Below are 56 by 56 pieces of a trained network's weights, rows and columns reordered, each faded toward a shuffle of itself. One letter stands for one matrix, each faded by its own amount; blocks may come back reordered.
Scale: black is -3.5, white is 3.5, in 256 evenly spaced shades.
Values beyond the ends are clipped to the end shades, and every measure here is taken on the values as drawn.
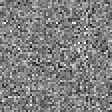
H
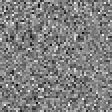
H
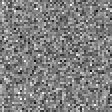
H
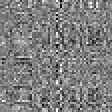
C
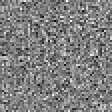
H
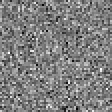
H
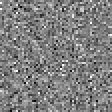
H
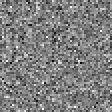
H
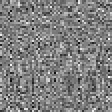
C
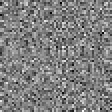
C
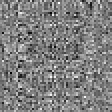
C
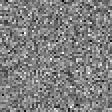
H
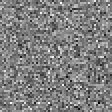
H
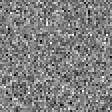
H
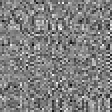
C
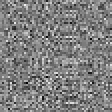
C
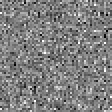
H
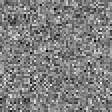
H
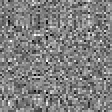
C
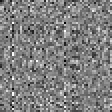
C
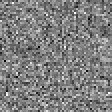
H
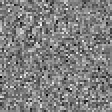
H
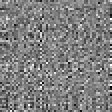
C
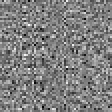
C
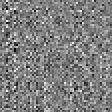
C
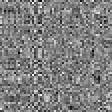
C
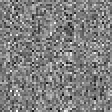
C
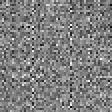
C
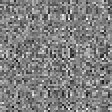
C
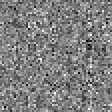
H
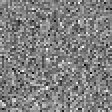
H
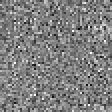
H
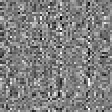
C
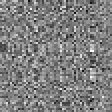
C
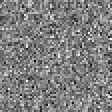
H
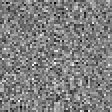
H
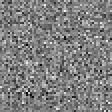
H
